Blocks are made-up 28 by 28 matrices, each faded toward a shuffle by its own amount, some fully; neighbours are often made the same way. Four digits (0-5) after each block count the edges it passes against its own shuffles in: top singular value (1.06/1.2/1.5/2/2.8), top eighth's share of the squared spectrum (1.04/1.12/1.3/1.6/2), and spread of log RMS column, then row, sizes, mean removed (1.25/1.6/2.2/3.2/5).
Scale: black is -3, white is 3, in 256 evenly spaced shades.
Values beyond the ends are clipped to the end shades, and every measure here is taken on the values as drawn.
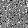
0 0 0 0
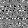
2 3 0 2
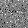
0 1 0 0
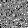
0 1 0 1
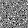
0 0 0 0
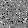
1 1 0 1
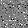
1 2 0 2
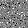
0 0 0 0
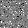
0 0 0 0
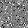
2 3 0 1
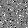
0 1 0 0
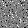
0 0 0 0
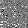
3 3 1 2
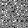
3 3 1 1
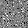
2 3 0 0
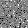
1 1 0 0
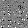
2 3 1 0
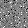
0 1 1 0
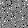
1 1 0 0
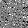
2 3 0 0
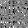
3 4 2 1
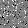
0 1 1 0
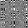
4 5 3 2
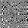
3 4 2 2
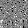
3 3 1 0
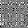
4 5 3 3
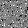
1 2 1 0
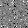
2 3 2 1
